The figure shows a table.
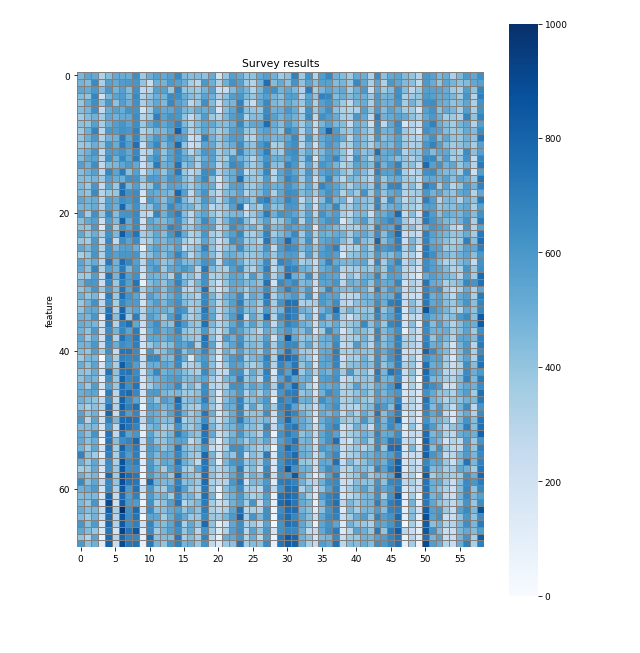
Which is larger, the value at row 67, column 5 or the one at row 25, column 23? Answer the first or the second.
the second
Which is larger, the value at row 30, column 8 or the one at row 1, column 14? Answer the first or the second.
the first
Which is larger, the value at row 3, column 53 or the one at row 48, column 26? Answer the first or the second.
the first
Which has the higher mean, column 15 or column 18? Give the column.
18
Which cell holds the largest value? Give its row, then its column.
63, 6
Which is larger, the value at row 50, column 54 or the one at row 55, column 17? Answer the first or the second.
the second
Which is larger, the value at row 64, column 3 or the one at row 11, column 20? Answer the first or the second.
the second
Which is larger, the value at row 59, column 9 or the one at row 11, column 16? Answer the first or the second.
the second
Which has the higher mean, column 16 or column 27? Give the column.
27
